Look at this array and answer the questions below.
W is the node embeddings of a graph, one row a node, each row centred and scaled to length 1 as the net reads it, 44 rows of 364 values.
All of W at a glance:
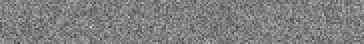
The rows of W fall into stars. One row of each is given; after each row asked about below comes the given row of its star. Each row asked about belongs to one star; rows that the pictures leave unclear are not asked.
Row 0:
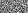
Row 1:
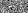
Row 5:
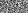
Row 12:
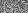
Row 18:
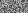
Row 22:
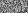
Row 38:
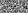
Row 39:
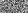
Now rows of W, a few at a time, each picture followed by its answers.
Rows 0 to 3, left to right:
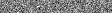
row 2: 38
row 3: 18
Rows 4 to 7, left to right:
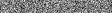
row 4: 0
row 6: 38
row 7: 38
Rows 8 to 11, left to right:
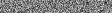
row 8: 22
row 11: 38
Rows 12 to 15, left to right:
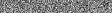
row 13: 1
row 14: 38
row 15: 12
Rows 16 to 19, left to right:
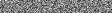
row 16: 22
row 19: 22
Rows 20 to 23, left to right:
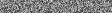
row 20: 39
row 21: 0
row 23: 18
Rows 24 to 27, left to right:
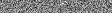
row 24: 0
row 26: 18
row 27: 5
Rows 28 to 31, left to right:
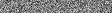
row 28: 0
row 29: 5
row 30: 5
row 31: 12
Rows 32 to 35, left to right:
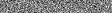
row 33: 12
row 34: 12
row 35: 1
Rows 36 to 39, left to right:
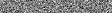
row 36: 39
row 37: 5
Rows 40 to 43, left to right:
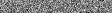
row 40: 22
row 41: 0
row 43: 22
